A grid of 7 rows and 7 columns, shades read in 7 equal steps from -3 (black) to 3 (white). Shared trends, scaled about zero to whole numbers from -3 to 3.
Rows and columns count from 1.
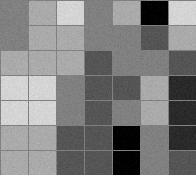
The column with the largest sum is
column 2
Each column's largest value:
2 2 2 0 1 1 2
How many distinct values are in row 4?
5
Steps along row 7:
same down same down up down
